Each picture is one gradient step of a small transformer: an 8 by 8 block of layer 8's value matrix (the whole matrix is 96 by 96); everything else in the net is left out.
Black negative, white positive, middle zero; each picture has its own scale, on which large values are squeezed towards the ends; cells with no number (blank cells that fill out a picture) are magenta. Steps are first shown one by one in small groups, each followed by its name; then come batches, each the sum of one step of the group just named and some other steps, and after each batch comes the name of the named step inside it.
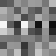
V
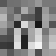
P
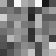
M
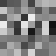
V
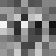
V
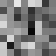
M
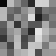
P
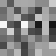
V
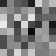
V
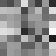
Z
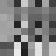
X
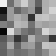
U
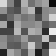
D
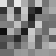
U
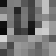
D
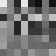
D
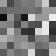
X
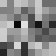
X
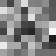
Z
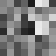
D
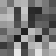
X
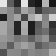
D
